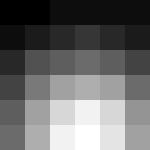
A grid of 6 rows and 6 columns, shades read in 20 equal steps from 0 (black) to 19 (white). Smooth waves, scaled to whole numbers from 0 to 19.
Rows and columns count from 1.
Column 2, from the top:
0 2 6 9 12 13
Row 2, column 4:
4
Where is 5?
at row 3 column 6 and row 4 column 1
